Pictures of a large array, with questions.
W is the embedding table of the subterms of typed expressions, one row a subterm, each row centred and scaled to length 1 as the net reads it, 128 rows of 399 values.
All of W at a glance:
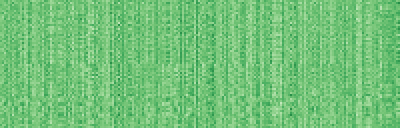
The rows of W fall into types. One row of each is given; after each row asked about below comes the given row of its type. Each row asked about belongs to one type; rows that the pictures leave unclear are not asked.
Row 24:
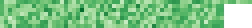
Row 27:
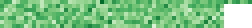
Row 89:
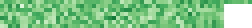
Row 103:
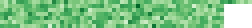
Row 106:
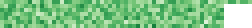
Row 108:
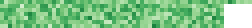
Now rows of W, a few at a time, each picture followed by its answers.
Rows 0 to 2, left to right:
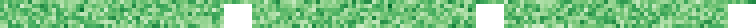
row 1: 103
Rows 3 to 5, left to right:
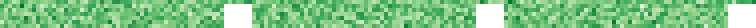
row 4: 108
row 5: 27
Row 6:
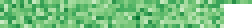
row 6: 27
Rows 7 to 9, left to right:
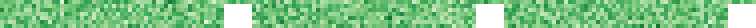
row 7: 106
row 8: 27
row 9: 106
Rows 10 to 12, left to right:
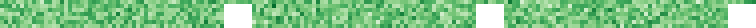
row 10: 89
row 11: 24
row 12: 106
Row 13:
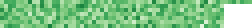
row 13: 106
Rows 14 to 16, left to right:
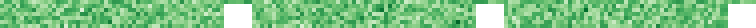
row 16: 24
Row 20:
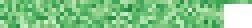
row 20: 89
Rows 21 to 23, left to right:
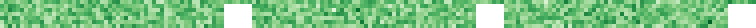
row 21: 89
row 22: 89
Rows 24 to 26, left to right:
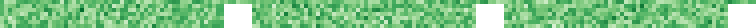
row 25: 108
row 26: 103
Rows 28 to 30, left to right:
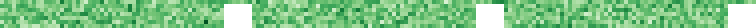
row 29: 106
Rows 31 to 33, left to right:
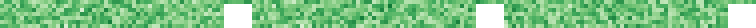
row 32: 103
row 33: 89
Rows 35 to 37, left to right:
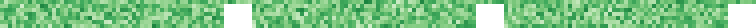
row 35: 108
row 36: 24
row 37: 24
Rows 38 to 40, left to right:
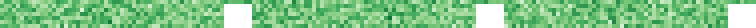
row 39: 103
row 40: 108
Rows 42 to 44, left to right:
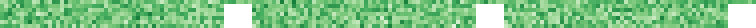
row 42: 103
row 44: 89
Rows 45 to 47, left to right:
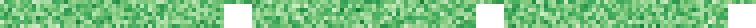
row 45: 106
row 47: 106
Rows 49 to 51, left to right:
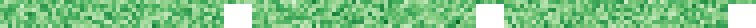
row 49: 108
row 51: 89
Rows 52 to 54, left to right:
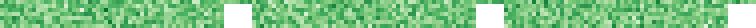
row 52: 89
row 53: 106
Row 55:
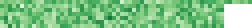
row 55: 89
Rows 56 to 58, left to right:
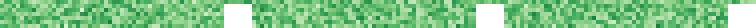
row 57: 89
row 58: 108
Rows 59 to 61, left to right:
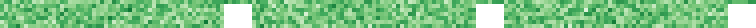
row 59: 27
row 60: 106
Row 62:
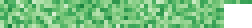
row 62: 106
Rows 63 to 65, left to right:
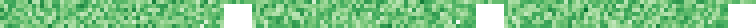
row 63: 106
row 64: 24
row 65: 24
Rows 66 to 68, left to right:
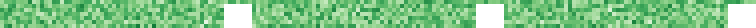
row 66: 106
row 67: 24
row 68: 103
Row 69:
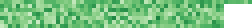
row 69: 89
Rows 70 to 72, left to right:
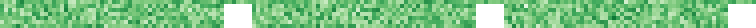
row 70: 24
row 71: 24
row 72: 89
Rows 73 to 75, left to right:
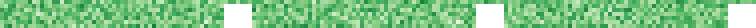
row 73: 106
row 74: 27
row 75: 24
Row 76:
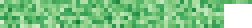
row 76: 89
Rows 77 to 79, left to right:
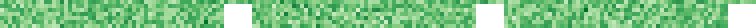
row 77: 89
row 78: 108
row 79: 24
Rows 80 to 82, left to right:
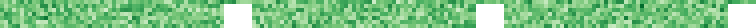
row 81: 89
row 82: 103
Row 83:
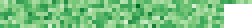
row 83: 103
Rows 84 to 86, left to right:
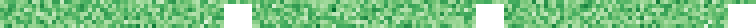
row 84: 106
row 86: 106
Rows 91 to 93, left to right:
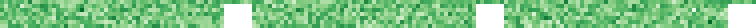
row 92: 27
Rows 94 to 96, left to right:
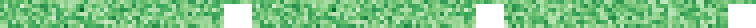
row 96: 89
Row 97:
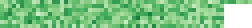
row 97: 103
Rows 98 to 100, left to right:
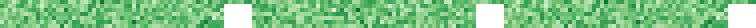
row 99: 89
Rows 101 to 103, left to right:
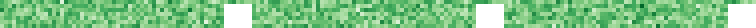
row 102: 103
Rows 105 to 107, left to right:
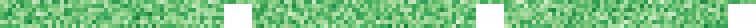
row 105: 103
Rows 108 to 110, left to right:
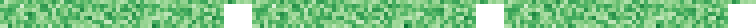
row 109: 108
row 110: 108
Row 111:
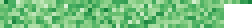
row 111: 106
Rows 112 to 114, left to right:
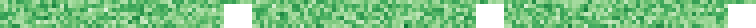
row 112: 103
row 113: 108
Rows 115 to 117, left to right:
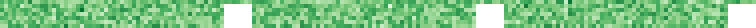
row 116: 27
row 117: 103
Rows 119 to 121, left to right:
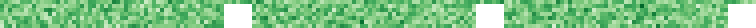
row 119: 24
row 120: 27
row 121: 103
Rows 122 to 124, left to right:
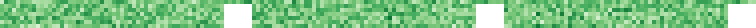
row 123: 103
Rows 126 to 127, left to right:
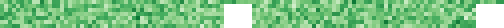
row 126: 103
